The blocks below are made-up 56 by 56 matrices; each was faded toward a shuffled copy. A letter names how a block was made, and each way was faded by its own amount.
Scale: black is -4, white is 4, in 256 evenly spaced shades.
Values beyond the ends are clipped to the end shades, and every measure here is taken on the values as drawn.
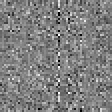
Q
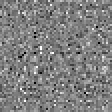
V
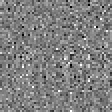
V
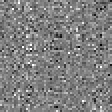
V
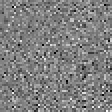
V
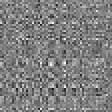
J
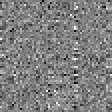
V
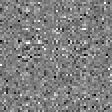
V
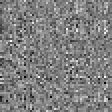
Q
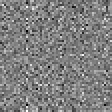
Q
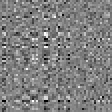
J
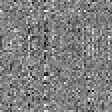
Q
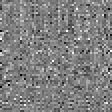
V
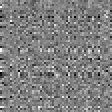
J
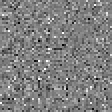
V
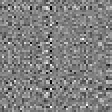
J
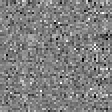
V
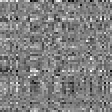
J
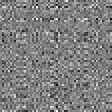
J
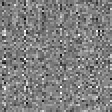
Q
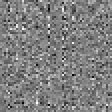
Q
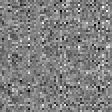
Q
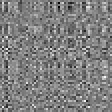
J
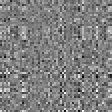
J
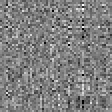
Q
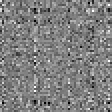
Q
